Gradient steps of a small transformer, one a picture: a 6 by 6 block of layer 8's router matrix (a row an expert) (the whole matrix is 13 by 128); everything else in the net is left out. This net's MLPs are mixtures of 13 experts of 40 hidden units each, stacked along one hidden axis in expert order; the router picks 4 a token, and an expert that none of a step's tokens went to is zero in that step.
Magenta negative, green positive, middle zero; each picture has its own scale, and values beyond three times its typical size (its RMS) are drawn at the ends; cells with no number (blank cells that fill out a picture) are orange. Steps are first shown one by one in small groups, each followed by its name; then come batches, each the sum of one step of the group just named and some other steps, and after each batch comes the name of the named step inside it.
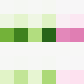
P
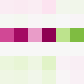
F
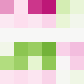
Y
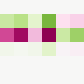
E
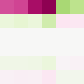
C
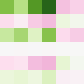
P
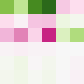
F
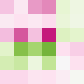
Y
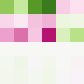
F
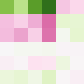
Y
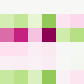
E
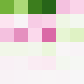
E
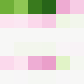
Y
